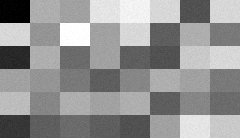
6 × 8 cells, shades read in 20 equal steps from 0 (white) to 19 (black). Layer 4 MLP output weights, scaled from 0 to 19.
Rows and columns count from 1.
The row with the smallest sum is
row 2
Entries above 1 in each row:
7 7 8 8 8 8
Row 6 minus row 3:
-1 6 0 5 1 -6 -2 1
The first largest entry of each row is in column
1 6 1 4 6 1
